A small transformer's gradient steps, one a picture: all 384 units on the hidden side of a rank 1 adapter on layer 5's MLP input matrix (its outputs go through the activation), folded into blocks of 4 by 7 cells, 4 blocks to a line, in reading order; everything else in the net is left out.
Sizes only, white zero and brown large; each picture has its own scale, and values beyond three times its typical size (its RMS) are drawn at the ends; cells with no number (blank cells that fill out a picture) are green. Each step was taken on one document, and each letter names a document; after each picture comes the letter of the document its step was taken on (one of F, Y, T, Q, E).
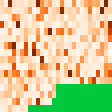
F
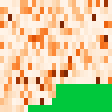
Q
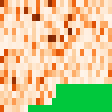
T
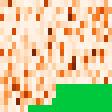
T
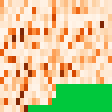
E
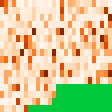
E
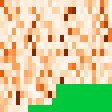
T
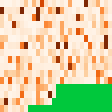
Q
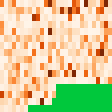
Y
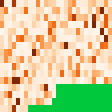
Y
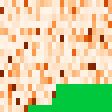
F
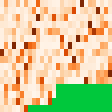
E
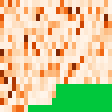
T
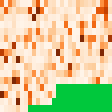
Y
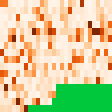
E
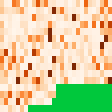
Y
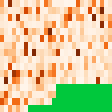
Y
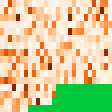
T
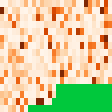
Q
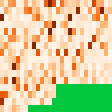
T
